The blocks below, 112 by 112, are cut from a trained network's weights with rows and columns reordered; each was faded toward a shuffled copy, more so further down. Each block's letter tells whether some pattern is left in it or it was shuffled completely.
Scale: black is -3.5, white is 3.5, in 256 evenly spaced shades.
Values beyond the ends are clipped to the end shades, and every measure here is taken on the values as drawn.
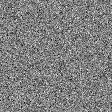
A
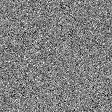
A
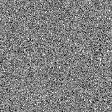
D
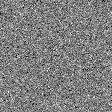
A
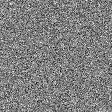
A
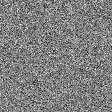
A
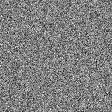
A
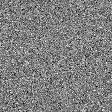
A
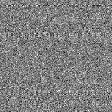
D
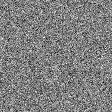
A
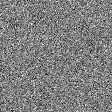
A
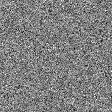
A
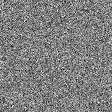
A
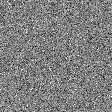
A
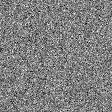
A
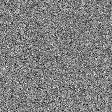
D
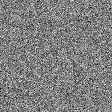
D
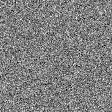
A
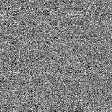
D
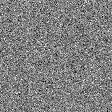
A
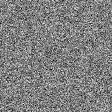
D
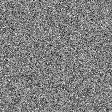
A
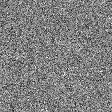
A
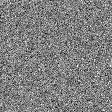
A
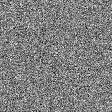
D
